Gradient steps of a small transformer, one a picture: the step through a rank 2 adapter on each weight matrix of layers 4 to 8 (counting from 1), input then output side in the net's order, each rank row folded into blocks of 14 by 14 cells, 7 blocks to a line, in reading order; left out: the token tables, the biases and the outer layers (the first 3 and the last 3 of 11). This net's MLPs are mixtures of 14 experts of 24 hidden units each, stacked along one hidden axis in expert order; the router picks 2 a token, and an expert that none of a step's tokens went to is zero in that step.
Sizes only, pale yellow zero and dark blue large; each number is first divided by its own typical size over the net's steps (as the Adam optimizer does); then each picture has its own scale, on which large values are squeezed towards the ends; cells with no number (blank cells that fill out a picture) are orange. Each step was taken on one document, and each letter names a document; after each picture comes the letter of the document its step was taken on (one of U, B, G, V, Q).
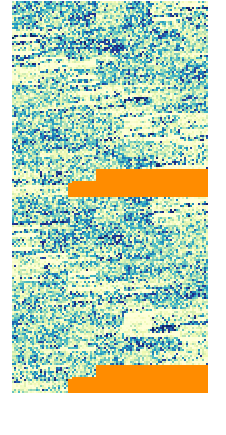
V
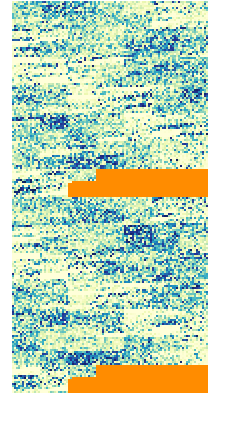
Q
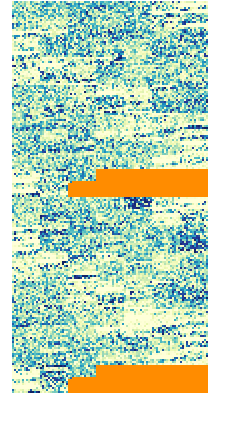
V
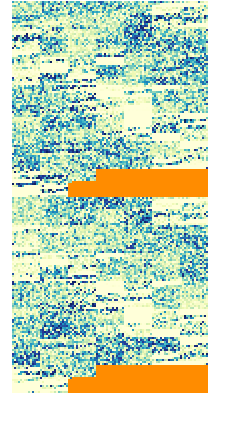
V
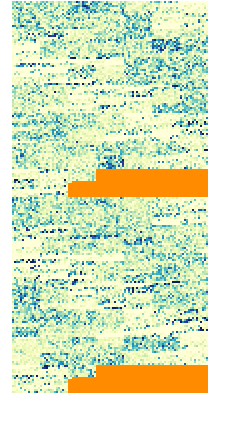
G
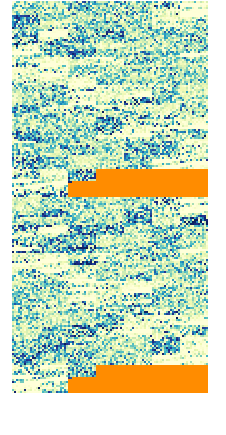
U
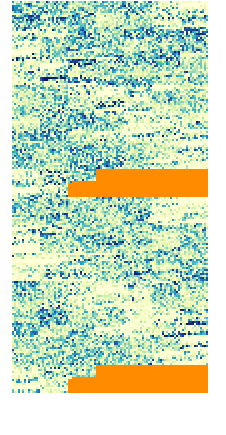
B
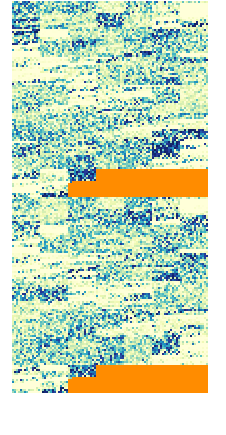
U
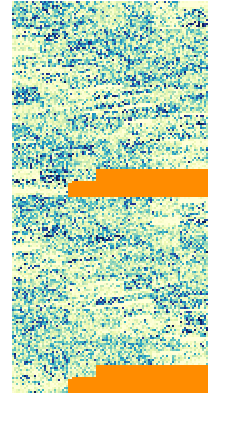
B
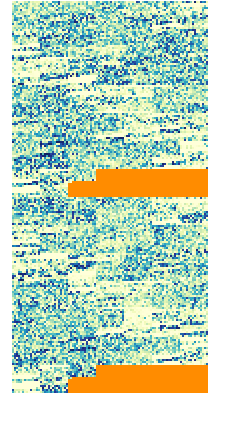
V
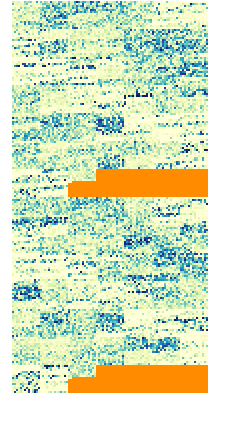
G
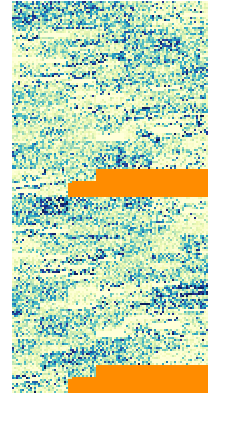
B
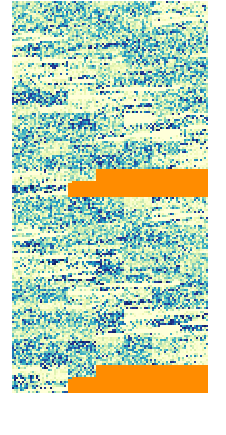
Q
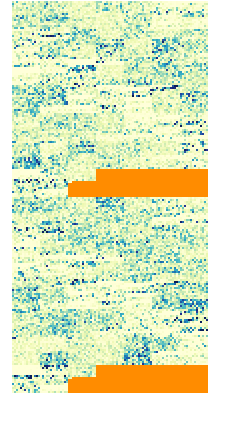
G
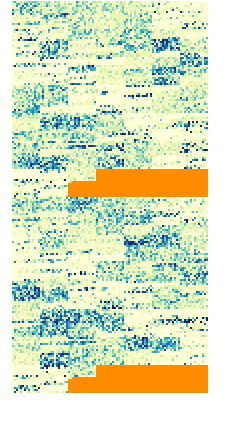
G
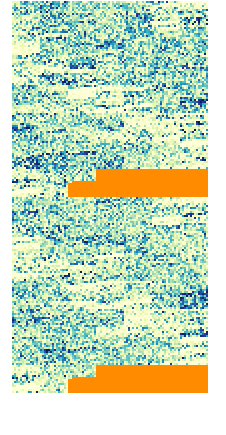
B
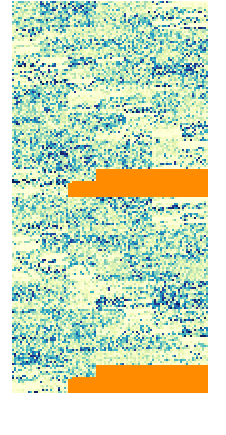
B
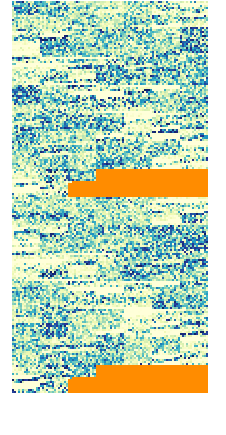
V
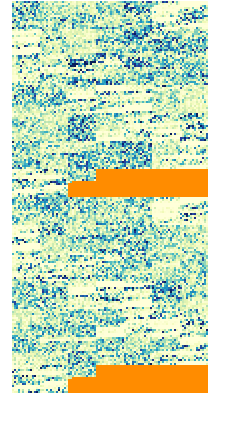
B
